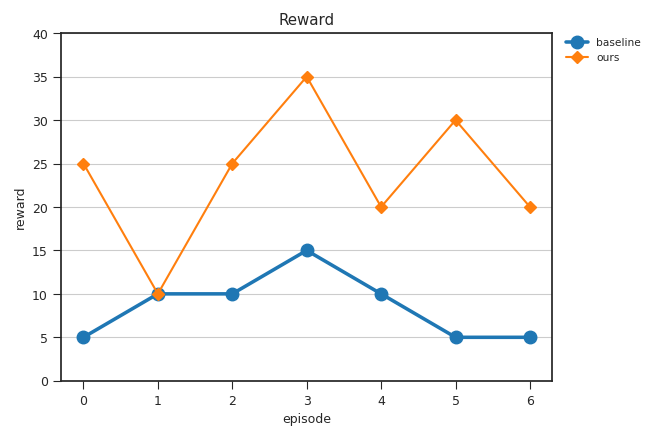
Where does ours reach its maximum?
3
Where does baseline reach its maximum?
3
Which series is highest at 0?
ours
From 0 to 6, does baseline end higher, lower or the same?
the same
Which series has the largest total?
ours
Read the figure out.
Title: Reward
x-axis: episode, ticks 0 1 2 3 4 5 6
y-axis: reward, ticks 0 5 10 15 20 25 30 35 40
Legend: baseline, ours
Values:
baseline: 5 10 10 15 10 5 5
ours: 25 10 25 35 20 30 20
